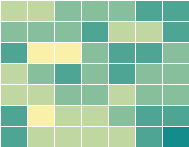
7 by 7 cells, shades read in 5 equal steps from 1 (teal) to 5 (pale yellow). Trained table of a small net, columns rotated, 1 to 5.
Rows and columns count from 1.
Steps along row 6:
up down same down down same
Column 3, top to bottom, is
3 3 5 2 3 4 4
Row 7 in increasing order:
1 2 2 4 4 4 4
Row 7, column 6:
2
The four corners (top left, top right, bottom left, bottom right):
4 2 2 1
